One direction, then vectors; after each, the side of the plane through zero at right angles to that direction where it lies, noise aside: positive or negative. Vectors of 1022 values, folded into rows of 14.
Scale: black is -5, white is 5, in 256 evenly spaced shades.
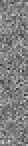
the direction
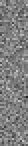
negative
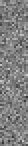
negative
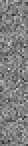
negative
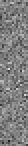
negative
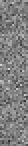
negative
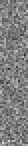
positive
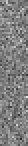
positive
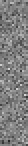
negative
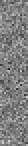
positive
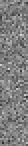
negative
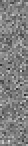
positive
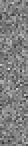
negative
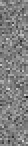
negative
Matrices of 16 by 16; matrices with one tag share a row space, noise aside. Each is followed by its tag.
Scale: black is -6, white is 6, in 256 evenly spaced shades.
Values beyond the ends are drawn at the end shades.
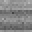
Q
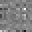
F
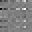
F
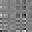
F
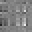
F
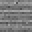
Q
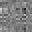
F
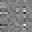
F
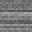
Q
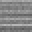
Q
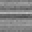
Q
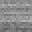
Q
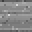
Q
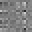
F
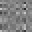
F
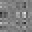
F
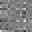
F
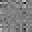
F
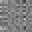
F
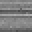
Q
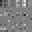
F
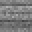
Q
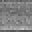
Q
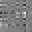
F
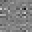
F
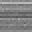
Q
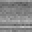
Q
